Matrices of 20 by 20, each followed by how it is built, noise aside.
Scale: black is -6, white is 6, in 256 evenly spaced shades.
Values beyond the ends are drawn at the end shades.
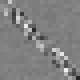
banded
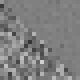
lower triangular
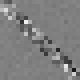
banded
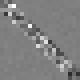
banded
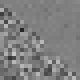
lower triangular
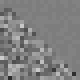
lower triangular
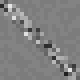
banded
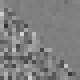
lower triangular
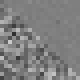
lower triangular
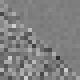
lower triangular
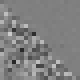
lower triangular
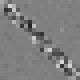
banded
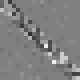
banded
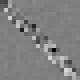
banded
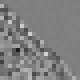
lower triangular
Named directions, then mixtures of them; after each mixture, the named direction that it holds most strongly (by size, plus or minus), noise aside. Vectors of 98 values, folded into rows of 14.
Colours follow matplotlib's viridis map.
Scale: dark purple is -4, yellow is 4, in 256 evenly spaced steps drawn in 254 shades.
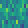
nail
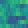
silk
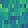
nail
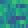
silk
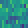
nail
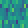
nail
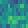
silk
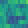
silk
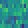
nail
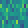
nail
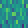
nail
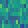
nail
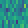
nail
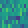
nail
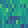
nail
